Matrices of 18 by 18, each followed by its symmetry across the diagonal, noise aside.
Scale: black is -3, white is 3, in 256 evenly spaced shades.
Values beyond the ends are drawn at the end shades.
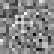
symmetric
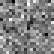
neither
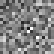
symmetric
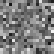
neither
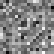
symmetric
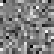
antisymmetric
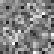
symmetric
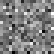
antisymmetric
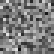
neither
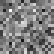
symmetric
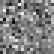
antisymmetric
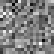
antisymmetric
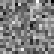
neither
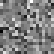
antisymmetric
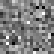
antisymmetric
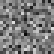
neither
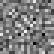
symmetric
